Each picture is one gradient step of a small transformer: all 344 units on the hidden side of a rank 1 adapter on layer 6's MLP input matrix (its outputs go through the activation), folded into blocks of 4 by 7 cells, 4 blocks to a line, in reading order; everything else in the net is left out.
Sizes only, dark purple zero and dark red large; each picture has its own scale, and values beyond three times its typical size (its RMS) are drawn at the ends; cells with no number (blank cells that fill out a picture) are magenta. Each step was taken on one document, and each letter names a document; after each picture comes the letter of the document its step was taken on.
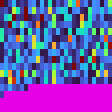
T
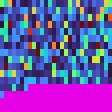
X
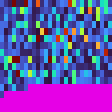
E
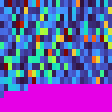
E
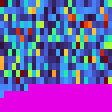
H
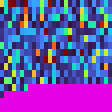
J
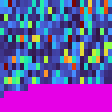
X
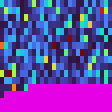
J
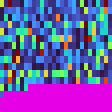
H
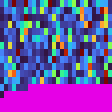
J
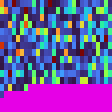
J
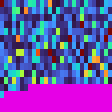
J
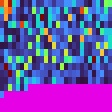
X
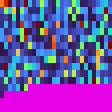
H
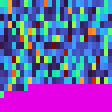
H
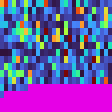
H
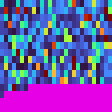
T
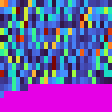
J
